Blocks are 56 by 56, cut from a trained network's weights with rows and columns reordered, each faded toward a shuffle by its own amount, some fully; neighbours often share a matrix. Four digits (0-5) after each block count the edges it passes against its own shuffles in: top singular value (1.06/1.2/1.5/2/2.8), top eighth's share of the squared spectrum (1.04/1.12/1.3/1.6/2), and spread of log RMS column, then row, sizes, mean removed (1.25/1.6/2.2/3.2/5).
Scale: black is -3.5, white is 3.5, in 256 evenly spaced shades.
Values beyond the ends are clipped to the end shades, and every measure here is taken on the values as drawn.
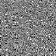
3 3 2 2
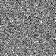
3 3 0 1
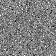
0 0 0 0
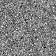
1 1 0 0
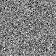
2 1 0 0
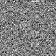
3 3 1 1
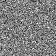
0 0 0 0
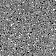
0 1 0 0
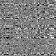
4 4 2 3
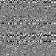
4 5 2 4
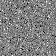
0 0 0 0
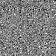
3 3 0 1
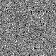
2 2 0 1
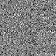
3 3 0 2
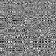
4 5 1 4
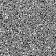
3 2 0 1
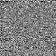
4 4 1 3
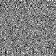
3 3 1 2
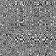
4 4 2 3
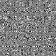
3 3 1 3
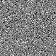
2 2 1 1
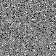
1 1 0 0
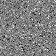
2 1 0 0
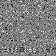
3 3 0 2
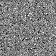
1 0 0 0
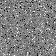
0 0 0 0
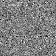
3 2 0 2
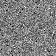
0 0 0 0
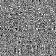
2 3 0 1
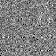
3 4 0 2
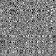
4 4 2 3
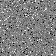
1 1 0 0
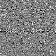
3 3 0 2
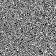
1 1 0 0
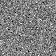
0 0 0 0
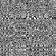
4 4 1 3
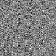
3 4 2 1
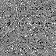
3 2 0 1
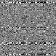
4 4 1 3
